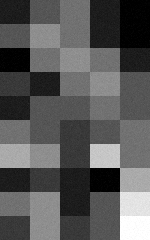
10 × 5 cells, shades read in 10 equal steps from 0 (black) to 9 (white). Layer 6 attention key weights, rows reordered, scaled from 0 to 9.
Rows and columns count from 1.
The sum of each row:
9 13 14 15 14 16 24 10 21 21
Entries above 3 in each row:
1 2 3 2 1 2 4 1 3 2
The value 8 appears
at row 9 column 5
